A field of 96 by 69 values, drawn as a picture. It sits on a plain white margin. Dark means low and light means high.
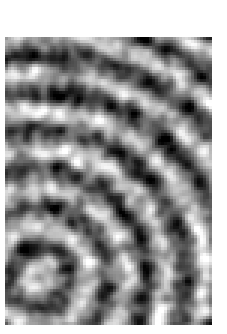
Average level on the scale: 50%. Rings: centred on the bottom left. Lone odd cells: none. Mirror symmetry: none. Slope: none.
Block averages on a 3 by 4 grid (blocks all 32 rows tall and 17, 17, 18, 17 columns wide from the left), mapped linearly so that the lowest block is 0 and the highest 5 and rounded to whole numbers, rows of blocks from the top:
1001 | 3201 | 2225
